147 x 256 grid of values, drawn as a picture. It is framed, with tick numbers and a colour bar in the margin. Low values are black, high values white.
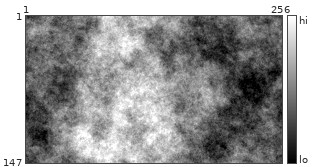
Odd rows or columns: none. Lone odd cells: none. Stripes: none.
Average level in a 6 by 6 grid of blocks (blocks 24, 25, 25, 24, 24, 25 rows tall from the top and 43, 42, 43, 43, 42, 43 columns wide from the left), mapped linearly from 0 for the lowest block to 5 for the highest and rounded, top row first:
2 3 4 2 1 2 / 2 3 4 2 0 1 / 1 3 4 3 2 0 / 1 3 5 3 2 0 / 1 4 5 4 1 1 / 2 5 5 3 1 2
